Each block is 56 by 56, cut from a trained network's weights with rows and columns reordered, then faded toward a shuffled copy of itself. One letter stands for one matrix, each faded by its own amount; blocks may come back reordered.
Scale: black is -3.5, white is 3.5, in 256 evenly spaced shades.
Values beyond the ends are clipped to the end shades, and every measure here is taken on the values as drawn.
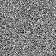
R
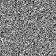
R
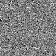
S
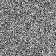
R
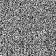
R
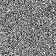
R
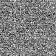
S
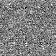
S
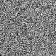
R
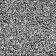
S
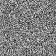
R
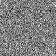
S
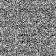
S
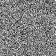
R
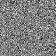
R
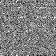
S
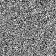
R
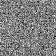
S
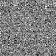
S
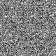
S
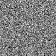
R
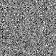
S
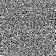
S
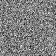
R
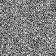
R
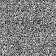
S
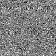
S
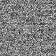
S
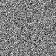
R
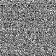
S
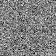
S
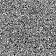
S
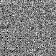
S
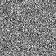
R
